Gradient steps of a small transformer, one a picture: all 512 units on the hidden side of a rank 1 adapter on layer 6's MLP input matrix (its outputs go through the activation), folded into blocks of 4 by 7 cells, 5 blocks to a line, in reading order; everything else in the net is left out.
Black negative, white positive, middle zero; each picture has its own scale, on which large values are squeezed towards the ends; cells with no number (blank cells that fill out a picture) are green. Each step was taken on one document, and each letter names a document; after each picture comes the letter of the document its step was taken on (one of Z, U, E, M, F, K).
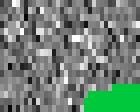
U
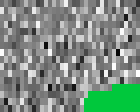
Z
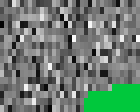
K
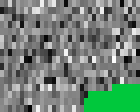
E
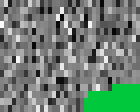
K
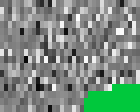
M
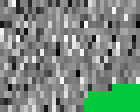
U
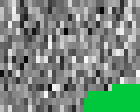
M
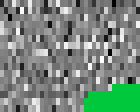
U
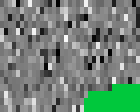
U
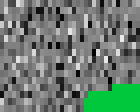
K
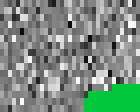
E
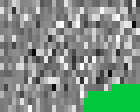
E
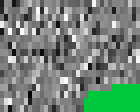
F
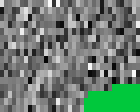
M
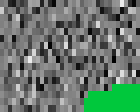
E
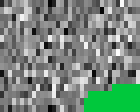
M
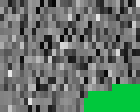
M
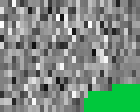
K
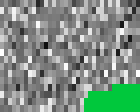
Z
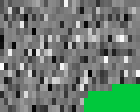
Z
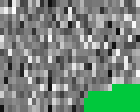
M
